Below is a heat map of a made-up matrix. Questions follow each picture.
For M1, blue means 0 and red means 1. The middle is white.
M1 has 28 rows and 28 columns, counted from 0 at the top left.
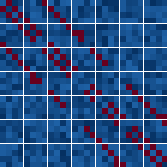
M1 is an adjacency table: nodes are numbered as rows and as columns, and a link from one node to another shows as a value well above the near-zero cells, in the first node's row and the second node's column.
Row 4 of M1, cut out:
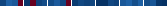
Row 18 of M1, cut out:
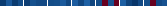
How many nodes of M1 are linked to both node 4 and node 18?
0
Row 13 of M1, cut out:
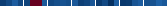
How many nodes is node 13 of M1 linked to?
2
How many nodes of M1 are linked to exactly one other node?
0
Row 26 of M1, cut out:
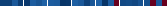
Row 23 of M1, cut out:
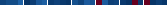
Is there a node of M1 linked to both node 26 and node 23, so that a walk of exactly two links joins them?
no
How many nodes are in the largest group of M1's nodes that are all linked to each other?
3
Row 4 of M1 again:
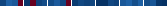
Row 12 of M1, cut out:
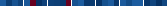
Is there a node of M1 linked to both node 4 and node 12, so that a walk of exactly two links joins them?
yes
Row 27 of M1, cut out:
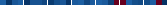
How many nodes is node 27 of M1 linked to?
3
